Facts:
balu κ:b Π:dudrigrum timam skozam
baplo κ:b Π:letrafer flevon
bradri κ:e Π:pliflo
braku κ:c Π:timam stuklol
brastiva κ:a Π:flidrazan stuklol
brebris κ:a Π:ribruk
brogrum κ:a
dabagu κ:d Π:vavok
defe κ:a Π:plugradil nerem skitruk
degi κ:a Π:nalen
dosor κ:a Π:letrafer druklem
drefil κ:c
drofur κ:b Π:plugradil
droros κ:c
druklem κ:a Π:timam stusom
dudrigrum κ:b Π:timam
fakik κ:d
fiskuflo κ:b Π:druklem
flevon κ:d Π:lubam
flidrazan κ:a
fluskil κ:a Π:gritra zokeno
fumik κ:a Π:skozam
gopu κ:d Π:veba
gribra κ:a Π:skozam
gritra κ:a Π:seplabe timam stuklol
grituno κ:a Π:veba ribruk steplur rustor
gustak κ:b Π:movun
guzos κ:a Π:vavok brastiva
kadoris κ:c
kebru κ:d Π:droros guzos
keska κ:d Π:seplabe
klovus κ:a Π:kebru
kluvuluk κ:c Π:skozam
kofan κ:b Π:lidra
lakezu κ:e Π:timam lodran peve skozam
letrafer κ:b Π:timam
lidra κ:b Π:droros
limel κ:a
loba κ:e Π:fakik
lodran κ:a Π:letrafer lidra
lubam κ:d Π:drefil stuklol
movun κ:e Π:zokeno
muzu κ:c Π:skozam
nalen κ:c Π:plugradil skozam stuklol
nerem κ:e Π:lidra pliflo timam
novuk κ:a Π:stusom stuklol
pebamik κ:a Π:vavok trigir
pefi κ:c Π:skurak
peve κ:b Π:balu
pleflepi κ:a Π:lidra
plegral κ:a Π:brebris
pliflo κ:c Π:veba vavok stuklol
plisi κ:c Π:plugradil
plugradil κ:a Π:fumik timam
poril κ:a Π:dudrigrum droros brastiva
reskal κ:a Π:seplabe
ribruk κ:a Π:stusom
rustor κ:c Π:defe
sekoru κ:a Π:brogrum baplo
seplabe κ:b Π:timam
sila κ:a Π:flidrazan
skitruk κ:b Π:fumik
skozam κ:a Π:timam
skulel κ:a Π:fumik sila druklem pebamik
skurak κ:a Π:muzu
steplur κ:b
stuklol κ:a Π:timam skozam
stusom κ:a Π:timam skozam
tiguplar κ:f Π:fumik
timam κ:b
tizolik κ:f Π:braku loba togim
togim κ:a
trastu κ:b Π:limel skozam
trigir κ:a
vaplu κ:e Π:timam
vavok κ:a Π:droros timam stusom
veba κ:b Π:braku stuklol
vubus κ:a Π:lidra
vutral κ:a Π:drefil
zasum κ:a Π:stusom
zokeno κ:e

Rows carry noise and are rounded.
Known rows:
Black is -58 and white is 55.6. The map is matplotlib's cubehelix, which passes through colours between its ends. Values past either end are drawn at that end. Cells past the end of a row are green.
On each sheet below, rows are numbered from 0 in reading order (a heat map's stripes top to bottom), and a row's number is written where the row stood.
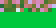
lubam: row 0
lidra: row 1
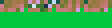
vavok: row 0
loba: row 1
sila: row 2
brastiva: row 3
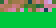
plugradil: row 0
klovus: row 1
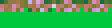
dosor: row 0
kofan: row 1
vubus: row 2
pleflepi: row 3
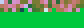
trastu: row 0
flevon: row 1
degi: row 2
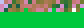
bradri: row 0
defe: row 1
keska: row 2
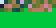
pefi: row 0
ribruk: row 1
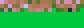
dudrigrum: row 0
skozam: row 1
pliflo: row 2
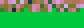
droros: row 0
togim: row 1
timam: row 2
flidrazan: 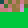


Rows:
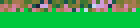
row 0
gribra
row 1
plegral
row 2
skurak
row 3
brogrum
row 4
skulel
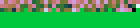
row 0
rustor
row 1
gopu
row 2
kebru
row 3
kluvuluk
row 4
gustak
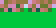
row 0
fiskuflo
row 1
veba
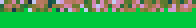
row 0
muzu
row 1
vutral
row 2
drofur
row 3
sekoru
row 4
nerem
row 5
grituno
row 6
reskal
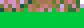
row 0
plisi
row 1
poril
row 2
tizolik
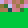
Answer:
baplo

